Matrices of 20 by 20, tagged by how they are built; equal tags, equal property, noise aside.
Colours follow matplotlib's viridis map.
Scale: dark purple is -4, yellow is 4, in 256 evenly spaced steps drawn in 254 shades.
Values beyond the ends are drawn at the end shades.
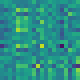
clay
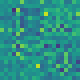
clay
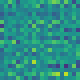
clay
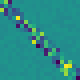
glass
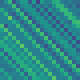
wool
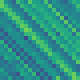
wool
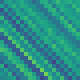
wool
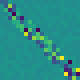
glass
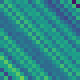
wool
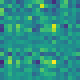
clay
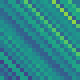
wool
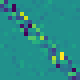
glass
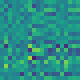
clay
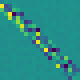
glass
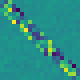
glass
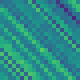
wool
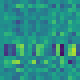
clay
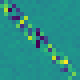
glass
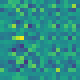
clay
